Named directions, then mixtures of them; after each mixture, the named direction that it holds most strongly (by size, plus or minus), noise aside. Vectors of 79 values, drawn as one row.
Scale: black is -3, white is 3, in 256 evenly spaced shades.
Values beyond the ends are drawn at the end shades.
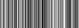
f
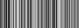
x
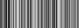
x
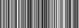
f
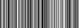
f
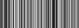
x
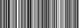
x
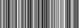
f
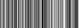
f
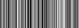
f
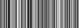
x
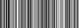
x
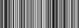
f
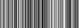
f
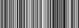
f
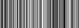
f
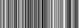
f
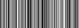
f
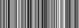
f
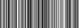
f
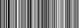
x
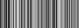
x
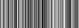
f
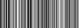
x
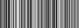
x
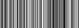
f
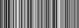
x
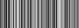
x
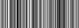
x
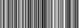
f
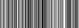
f
